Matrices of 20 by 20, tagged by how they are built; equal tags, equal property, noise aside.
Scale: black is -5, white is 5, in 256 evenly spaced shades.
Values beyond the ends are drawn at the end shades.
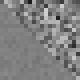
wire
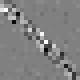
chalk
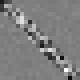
chalk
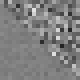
wire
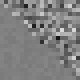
wire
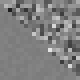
wire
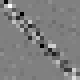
chalk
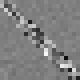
chalk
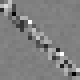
chalk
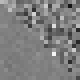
wire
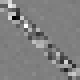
chalk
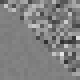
wire
